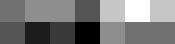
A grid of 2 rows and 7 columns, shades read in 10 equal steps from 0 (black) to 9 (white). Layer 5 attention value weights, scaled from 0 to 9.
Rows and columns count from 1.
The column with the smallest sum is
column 4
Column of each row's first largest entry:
6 5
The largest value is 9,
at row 1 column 6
